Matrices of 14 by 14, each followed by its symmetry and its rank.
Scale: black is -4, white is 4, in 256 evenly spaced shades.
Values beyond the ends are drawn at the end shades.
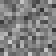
antisymmetric, full rank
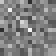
symmetric, rank three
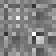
symmetric, rank three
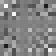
symmetric, rank three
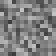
antisymmetric, full rank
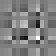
symmetric, rank one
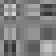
symmetric, rank one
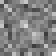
symmetric, rank three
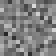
antisymmetric, full rank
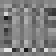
neither, rank two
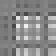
symmetric, rank one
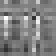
neither, rank two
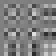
symmetric, rank one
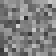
antisymmetric, full rank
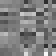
neither, rank two
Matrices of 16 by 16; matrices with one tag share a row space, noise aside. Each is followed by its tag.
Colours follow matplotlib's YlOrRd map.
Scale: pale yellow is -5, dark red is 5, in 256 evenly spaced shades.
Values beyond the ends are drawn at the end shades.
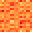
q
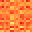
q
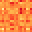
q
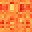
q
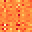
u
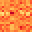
q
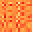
u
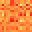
q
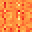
u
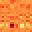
q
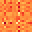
u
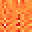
u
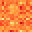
q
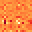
u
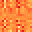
u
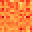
q
